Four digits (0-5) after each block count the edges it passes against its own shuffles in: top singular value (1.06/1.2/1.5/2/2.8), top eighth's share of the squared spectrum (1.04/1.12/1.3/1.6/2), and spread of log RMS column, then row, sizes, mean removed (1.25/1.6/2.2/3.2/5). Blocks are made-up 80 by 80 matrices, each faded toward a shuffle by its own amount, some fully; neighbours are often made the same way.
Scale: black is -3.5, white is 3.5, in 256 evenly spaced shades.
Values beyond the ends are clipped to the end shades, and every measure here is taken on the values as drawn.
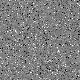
1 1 0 1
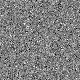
1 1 0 0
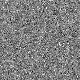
2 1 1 0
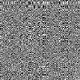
4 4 3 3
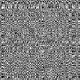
5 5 3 3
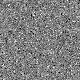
0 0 0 0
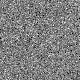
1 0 0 0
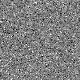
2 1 0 0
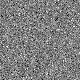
1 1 0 0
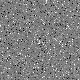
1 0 0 0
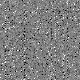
3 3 2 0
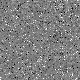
1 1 0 0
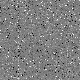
2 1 0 0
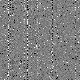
4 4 2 0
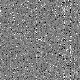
3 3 2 0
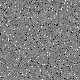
0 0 0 0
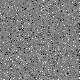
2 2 1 0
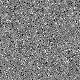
0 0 0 0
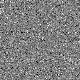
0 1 0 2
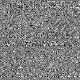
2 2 0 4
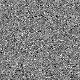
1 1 0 2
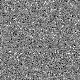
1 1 0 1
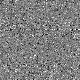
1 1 0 2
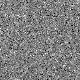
0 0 0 1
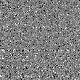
3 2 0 1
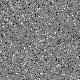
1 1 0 0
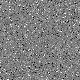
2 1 0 0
